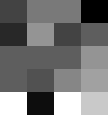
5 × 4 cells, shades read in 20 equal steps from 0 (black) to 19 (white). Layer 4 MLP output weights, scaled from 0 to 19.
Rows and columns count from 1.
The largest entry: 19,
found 2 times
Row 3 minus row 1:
2 -2 -2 11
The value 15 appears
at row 5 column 4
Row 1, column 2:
9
